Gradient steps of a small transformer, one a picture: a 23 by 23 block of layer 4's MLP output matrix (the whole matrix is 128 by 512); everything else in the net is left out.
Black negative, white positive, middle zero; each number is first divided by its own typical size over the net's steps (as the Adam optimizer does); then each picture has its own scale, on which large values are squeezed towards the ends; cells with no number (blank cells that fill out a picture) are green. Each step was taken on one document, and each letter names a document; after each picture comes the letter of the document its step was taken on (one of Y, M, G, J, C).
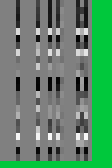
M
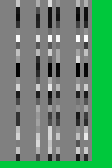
M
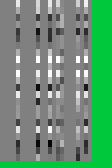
M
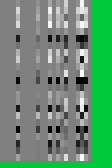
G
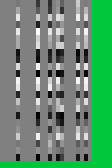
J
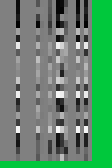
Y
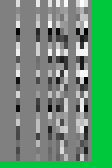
G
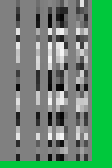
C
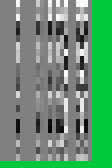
G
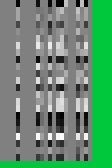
J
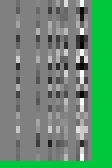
G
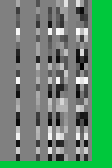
C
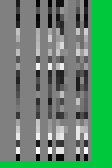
J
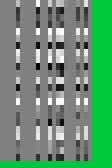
C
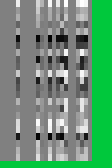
G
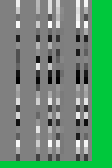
M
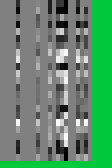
Y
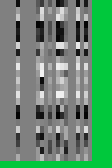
Y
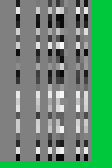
C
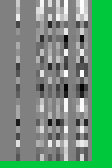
G
